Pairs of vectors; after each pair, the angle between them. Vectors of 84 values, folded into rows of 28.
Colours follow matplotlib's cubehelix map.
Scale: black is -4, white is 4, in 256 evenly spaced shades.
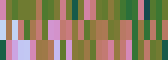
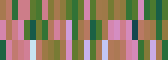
partly aligned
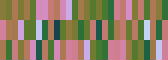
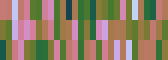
orthogonal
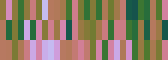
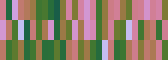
partly opposed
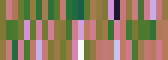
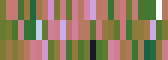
orthogonal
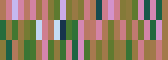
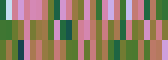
partly aligned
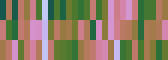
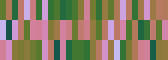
partly aligned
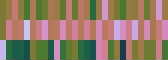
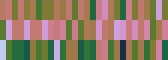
nearly parallel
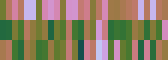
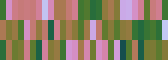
partly aligned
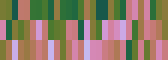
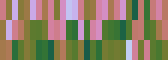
nearly opposite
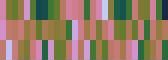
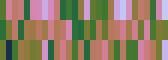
nearly opposite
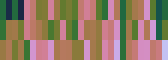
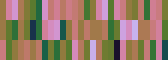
partly opposed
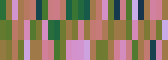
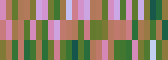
nearly opposite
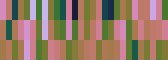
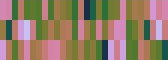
partly aligned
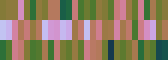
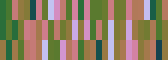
orthogonal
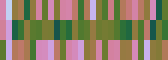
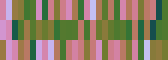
nearly parallel
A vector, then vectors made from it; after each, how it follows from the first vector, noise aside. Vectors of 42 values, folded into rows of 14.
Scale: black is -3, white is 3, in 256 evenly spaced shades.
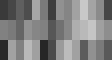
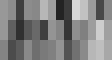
wrapped around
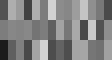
sign-scrambled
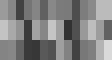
wrapped around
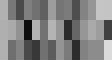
wrapped around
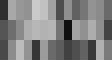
wrapped around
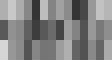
wrapped around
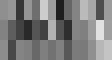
wrapped around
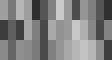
wrapped around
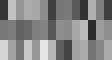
sign-scrambled
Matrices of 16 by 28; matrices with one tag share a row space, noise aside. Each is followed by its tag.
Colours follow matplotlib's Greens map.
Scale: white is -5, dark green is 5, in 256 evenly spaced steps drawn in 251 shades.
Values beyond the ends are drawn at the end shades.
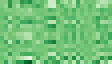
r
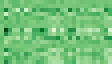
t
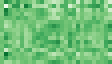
t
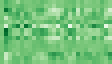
t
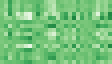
r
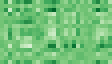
r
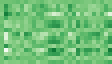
t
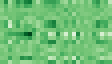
r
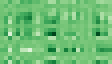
r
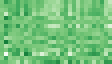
t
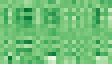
r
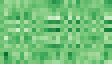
t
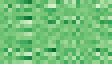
r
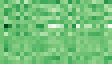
t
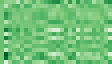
t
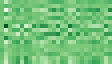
t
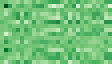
t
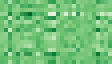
r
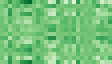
r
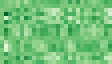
t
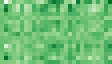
t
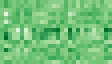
t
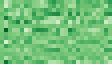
t
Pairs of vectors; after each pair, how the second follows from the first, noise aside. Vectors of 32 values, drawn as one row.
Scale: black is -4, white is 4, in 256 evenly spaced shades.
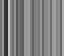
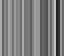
reversed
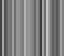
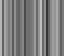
negated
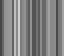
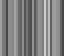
reversed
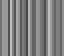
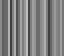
negated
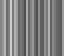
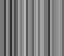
negated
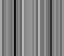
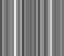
negated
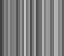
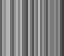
reversed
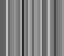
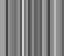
negated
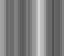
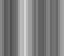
reversed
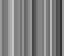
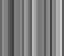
negated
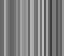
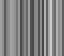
negated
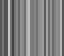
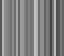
reversed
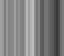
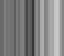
negated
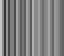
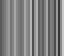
reversed
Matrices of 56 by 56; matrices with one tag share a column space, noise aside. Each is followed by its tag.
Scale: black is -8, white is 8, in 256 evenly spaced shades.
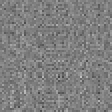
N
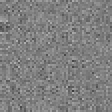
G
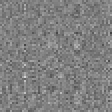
N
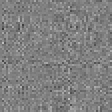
G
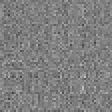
N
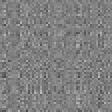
N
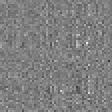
N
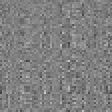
N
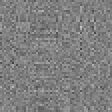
G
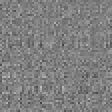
N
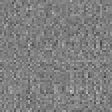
N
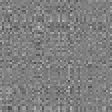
G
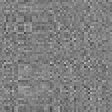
G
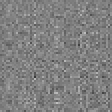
N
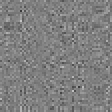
G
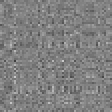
N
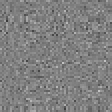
G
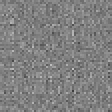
N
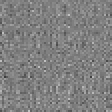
N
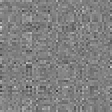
G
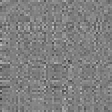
G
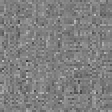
N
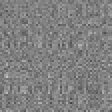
N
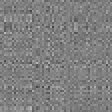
G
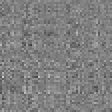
N
